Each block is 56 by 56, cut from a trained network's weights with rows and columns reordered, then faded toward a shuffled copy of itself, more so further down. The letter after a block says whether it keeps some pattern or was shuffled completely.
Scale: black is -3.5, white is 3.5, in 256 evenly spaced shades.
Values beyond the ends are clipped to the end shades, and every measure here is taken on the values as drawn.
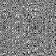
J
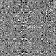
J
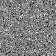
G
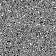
G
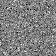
G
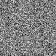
J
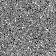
G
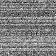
J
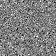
G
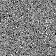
G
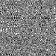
J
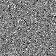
G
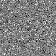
J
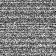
J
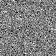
G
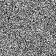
G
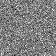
G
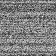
J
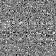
J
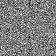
G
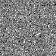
J
